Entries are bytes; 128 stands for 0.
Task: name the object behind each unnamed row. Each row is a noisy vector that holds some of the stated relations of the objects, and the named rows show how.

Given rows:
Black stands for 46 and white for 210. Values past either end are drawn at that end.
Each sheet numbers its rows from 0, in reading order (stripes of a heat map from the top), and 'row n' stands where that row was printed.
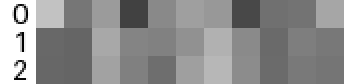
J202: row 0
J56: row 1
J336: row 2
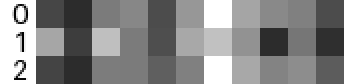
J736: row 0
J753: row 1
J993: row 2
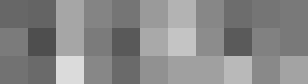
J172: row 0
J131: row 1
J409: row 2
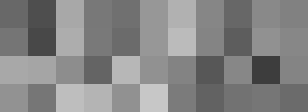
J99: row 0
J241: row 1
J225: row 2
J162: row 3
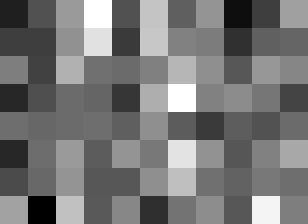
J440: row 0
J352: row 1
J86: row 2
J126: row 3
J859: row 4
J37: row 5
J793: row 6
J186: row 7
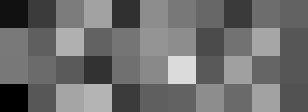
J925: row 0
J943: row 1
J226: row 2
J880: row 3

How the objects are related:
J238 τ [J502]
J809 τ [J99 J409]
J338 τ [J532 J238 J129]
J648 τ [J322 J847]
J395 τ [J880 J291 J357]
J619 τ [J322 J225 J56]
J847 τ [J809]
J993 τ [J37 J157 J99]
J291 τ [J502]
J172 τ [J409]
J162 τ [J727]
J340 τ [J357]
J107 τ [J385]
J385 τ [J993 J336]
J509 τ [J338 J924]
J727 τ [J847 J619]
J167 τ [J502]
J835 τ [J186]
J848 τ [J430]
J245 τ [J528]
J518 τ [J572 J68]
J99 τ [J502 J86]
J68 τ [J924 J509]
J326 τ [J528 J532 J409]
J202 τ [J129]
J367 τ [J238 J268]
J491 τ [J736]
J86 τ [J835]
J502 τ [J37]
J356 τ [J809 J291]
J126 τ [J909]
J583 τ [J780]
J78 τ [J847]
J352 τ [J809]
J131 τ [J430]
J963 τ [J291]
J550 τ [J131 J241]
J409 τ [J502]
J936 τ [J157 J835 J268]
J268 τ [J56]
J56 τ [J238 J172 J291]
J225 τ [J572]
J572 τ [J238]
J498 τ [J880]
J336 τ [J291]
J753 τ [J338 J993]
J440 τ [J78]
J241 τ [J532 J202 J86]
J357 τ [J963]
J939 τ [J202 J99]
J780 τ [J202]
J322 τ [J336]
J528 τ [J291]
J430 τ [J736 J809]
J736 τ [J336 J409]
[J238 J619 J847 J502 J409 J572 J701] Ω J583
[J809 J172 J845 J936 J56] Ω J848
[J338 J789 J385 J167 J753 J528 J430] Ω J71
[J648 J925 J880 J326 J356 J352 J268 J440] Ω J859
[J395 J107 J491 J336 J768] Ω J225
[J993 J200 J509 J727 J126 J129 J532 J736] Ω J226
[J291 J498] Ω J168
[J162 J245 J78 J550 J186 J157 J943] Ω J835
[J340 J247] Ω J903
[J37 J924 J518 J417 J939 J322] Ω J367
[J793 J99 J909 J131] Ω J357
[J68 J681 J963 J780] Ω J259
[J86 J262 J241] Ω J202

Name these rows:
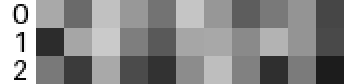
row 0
J245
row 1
J498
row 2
J789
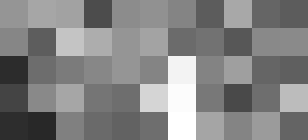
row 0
J357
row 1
J78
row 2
J509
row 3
J939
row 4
J532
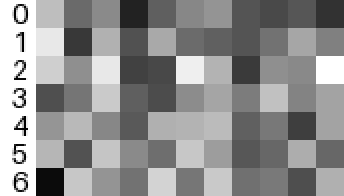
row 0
J71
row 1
J835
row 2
J583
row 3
J701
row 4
J367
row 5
J550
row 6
J924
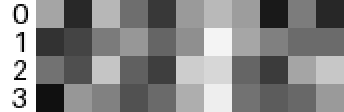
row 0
J430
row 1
J727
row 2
J780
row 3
J417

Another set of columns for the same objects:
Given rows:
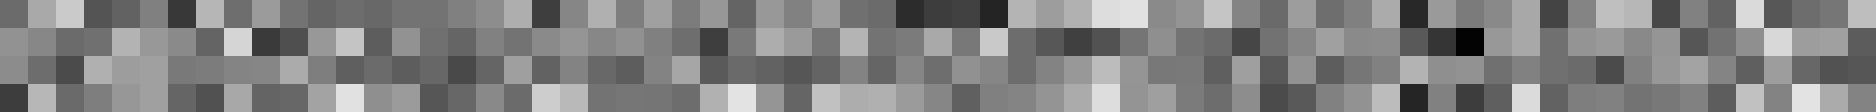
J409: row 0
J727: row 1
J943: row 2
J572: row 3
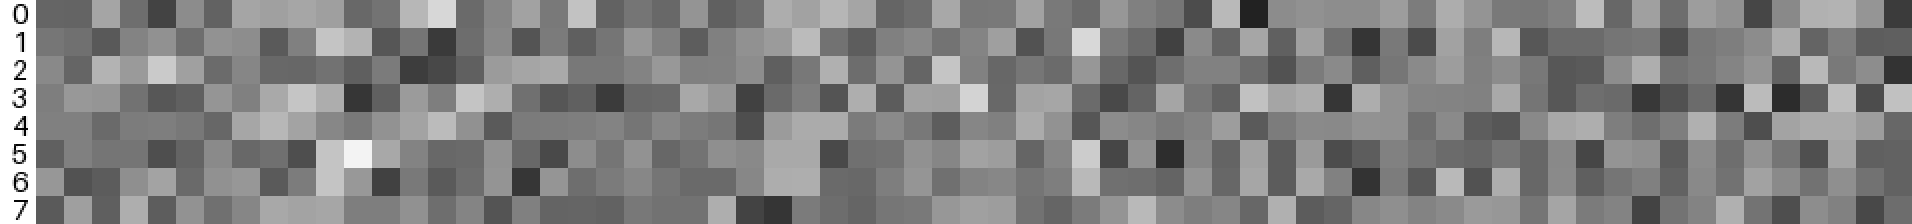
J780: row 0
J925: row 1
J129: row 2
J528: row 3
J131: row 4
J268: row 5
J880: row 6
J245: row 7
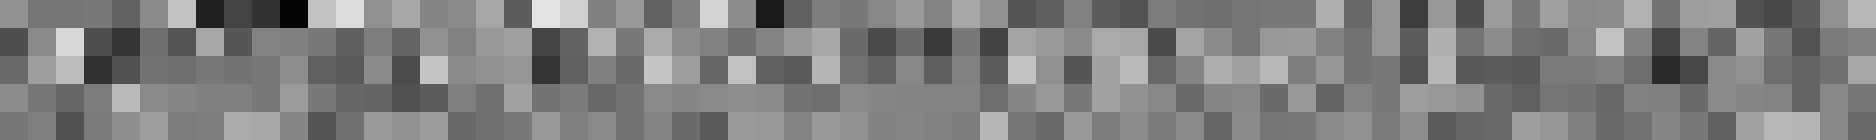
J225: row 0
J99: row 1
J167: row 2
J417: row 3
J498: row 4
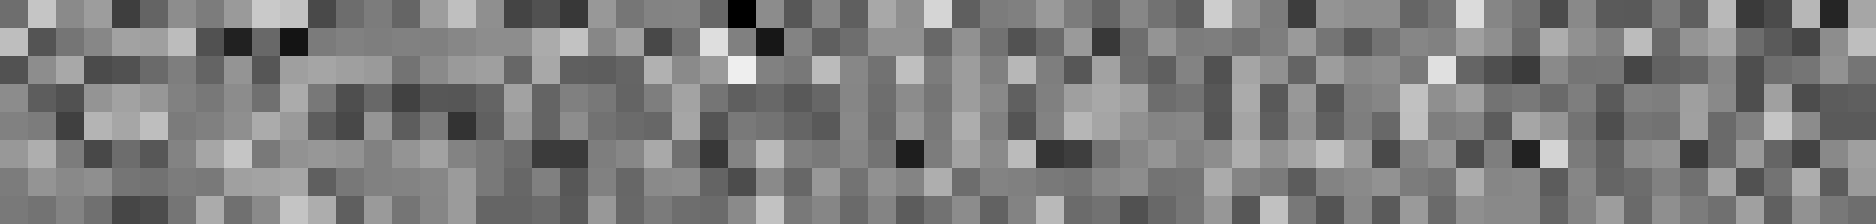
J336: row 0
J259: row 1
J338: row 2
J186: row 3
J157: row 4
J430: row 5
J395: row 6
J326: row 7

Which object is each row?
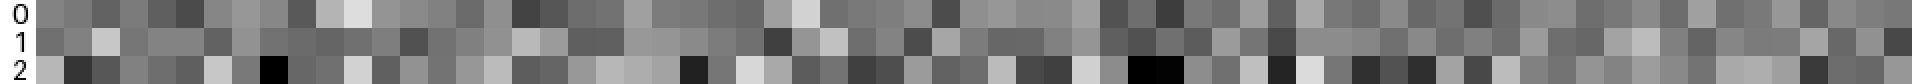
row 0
J648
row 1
J993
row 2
J859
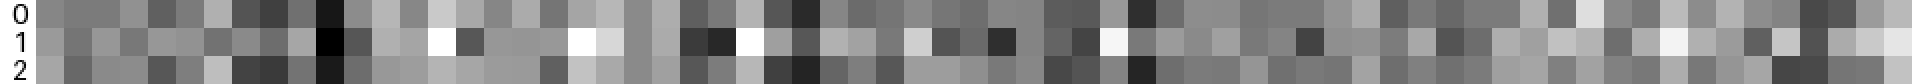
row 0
J848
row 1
J583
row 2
J357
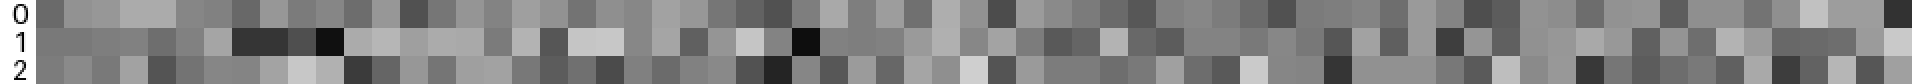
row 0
J126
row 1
J367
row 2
J963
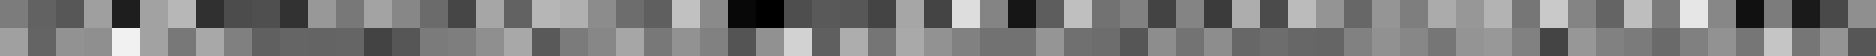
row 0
J835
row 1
J200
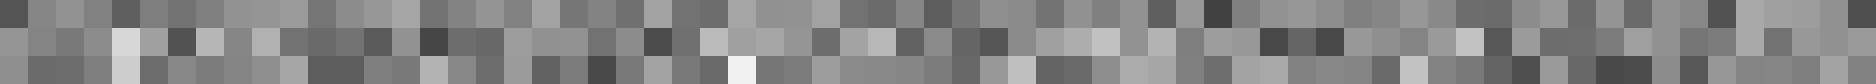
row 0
J86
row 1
J701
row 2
J789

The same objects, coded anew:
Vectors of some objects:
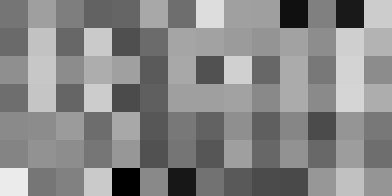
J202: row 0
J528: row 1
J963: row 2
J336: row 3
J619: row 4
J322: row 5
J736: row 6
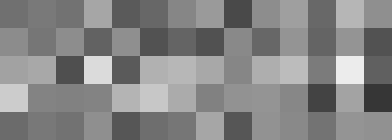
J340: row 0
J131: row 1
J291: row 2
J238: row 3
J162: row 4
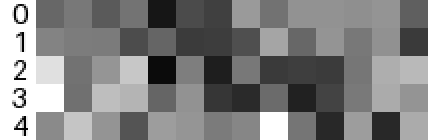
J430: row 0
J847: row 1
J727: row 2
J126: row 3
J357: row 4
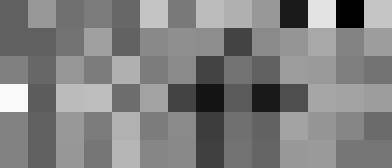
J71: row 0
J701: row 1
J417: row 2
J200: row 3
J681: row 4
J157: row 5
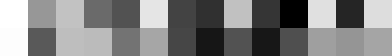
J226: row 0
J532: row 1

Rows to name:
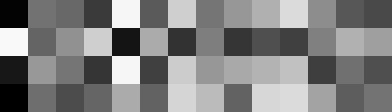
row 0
J925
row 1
J993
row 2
J268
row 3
J880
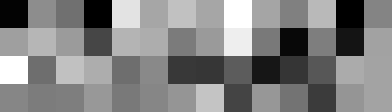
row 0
J859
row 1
J367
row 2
J509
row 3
J572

